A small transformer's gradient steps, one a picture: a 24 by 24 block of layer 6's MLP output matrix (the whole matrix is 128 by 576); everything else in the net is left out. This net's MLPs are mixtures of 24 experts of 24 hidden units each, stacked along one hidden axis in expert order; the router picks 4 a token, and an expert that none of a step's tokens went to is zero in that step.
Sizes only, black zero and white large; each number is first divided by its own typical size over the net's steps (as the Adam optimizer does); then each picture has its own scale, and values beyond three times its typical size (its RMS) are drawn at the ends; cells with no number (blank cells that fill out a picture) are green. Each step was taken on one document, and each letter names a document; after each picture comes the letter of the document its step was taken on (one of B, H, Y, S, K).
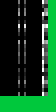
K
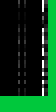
K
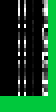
K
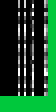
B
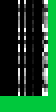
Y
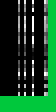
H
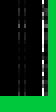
K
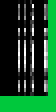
B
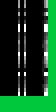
Y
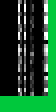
Y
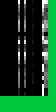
K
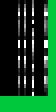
H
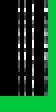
H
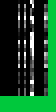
H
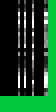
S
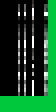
H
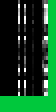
Y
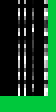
H
